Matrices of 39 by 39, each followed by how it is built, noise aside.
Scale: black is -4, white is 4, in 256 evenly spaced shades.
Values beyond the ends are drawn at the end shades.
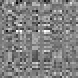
low rank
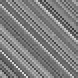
Toeplitz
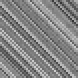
Toeplitz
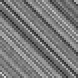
Toeplitz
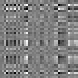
low rank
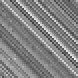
Toeplitz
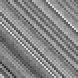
Toeplitz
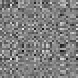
low rank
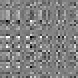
low rank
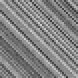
Toeplitz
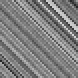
Toeplitz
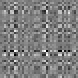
low rank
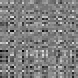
low rank
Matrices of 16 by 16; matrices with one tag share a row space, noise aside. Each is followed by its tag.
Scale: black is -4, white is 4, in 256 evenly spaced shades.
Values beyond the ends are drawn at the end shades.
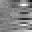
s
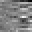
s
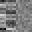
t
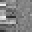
t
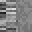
t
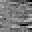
s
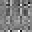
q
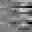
s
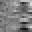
s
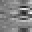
s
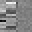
t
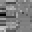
t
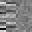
t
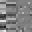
t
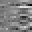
s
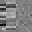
t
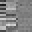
t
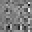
q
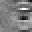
s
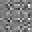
q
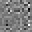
q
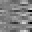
s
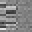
t
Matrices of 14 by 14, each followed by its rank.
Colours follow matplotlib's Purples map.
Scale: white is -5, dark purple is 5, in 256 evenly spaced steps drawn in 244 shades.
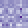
two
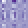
two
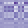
one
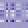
one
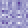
two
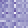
two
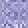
three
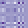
one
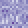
three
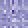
three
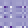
one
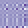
one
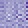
three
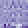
three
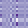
one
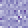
three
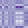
one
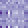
two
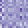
two
